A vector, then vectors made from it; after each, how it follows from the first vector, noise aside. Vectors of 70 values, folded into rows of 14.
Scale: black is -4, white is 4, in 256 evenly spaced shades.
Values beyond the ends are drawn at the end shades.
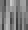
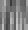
negated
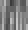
negated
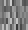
sign-scrambled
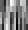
scaled up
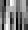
scaled up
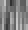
negated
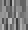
sign-scrambled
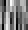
scaled up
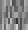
sign-scrambled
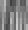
negated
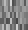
sign-scrambled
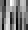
scaled up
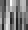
scaled up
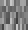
sign-scrambled
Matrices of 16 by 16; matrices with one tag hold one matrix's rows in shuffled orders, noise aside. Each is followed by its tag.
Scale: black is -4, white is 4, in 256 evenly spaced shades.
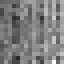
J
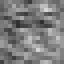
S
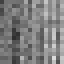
J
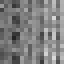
J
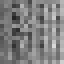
J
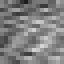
S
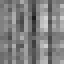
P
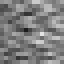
S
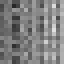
J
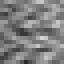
S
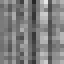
P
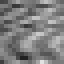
S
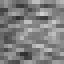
S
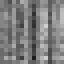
P
